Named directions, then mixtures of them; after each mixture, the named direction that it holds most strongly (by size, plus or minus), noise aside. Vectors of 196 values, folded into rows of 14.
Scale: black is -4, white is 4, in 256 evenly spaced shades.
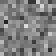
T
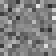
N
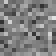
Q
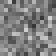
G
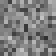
G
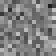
N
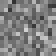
G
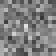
G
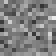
Q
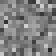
T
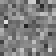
T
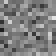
Q
